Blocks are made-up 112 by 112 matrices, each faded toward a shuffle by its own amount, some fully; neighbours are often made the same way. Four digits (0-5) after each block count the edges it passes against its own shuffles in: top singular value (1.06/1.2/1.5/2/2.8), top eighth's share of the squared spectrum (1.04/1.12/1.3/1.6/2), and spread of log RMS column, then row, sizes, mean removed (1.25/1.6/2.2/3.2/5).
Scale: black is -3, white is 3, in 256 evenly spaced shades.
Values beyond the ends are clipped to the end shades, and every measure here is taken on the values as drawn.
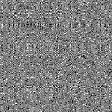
5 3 2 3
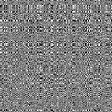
5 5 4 4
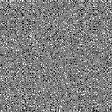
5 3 2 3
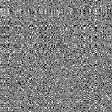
5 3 3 2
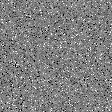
0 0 0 0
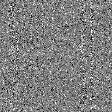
1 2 3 0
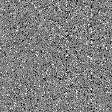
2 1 2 0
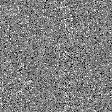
1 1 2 0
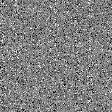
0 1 3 0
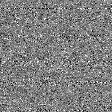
1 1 0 3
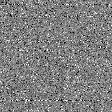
2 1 0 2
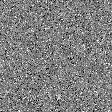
0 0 0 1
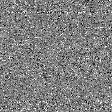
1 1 0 2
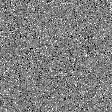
0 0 0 1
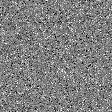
0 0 0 0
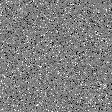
0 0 0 0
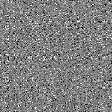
4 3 2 2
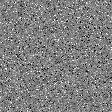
0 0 0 0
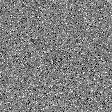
0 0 0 0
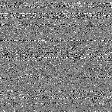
2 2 0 4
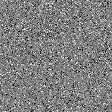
3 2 1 0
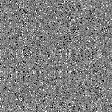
4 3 1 1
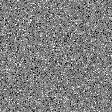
3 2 0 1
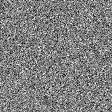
2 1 0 0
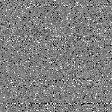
4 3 1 2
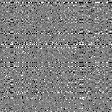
5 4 2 4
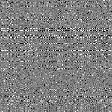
5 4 2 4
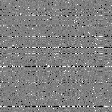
5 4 2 3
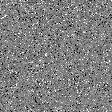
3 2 0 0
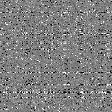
4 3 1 3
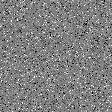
1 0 0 0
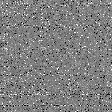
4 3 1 2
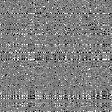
5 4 2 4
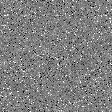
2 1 0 0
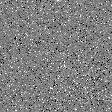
0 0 0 0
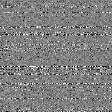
3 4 0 4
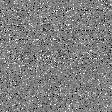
2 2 0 2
